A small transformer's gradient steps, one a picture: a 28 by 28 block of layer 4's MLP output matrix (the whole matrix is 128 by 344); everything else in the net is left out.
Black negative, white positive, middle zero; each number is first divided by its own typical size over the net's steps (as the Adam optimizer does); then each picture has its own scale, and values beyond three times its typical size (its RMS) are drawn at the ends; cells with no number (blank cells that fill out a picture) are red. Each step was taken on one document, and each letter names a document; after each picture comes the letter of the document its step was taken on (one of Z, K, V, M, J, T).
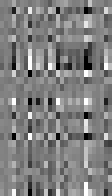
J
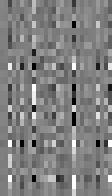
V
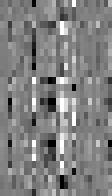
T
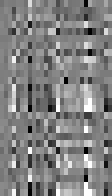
J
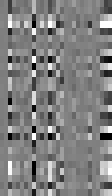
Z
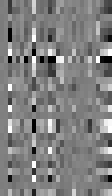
Z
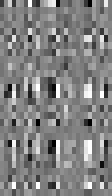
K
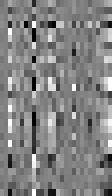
Z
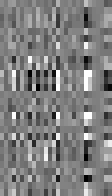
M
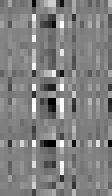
T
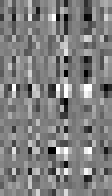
K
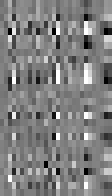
M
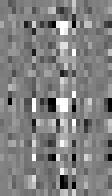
T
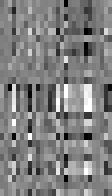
J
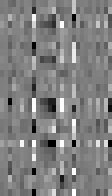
T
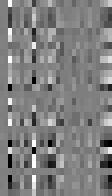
Z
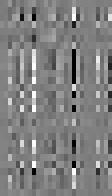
V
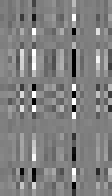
V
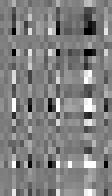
J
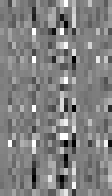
T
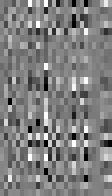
M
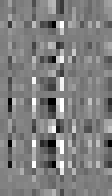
T
